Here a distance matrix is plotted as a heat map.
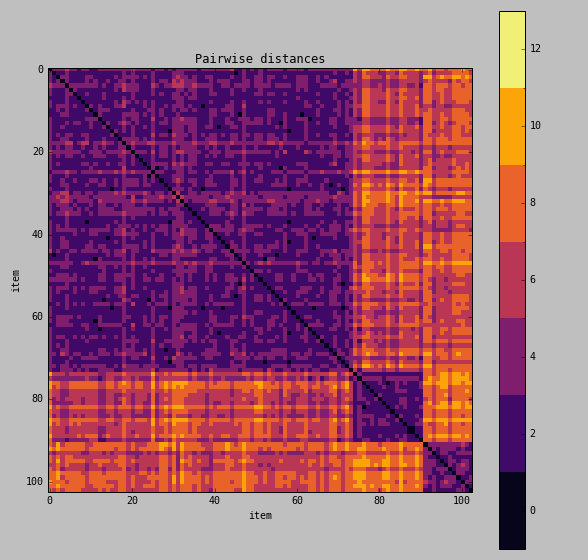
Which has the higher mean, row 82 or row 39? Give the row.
82
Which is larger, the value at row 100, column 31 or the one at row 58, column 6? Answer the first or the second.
the first
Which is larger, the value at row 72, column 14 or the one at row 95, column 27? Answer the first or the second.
the second
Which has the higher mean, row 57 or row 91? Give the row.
91
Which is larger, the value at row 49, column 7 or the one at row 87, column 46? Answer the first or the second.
the second
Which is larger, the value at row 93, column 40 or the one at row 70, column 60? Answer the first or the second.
the first
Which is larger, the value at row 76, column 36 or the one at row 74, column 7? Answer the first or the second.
the first
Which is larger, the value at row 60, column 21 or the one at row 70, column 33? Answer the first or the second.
the second
